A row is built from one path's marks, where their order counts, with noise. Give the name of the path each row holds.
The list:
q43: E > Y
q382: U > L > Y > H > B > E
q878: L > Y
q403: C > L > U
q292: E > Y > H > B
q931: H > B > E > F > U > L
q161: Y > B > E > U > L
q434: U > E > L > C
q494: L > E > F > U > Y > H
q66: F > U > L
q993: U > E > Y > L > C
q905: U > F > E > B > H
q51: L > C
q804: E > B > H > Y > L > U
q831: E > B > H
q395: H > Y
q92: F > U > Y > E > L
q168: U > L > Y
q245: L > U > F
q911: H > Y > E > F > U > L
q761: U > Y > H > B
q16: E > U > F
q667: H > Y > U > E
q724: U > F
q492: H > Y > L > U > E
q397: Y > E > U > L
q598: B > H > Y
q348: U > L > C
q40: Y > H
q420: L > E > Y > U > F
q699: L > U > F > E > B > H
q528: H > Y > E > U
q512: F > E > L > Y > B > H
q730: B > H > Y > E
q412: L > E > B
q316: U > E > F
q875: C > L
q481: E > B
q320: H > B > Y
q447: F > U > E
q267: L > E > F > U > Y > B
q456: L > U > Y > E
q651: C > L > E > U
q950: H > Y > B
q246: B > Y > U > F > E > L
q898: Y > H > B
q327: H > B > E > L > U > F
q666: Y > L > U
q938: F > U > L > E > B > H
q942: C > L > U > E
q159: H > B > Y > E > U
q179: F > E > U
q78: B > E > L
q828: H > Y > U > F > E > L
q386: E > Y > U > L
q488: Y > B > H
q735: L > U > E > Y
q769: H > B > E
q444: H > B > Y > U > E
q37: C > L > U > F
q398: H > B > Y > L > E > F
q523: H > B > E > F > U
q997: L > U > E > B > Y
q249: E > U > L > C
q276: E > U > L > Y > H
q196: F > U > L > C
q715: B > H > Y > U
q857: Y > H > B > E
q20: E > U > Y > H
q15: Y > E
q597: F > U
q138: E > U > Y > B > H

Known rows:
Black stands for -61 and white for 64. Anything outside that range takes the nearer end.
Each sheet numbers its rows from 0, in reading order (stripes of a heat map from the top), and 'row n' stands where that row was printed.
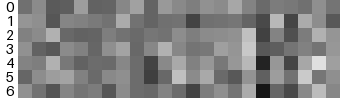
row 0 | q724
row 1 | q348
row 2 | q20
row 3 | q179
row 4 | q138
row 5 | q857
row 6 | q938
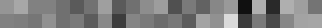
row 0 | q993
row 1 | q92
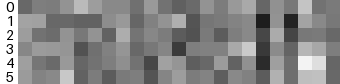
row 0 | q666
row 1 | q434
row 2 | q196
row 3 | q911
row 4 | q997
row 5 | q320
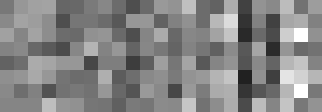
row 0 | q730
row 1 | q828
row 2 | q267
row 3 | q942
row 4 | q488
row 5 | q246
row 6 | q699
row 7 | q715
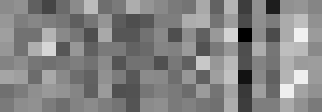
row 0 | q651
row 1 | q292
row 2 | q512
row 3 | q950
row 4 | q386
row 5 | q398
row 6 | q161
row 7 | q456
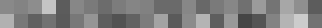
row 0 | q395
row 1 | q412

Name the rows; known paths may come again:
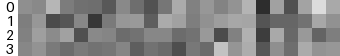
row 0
q138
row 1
q316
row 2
q492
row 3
q386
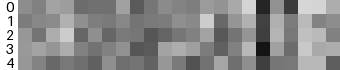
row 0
q246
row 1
q715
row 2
q950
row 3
q159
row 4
q735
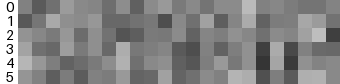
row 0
q597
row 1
q40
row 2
q878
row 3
q196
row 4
q249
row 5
q931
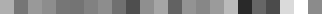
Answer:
q267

